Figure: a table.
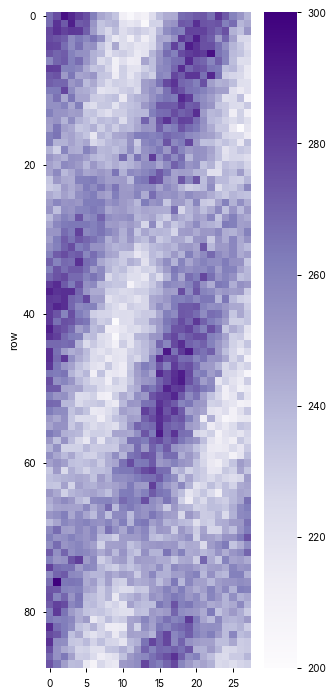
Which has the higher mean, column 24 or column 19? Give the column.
19
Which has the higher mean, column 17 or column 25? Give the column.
17
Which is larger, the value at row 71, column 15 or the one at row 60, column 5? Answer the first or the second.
the first
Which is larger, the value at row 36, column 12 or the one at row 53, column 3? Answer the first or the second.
the second
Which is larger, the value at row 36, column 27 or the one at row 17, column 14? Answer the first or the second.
the second
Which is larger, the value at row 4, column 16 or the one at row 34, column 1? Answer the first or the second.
the second
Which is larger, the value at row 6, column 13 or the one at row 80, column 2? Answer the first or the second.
the second
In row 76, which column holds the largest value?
1
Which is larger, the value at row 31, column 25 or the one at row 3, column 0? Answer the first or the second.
the second
